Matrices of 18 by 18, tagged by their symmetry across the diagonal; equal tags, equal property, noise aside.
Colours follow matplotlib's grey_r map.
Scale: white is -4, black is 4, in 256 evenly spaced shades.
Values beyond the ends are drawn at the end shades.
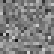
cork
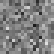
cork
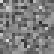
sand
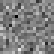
cork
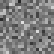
sand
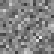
sand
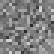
sand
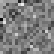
sand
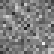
sand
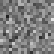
cork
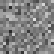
cork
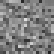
cork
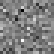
cork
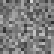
cork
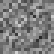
sand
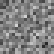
sand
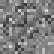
sand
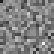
sand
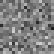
cork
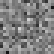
sand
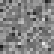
sand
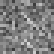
cork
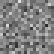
cork
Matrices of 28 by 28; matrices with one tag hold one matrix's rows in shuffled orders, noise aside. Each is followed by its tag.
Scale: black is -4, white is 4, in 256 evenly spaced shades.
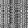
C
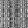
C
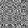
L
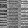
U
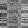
U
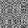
L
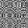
L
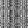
C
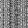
C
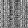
C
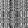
C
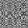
L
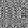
L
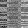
U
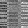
U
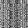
C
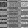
U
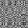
L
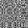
L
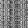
C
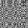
L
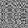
L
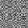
L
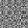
L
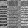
U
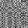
L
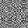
L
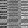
U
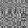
L
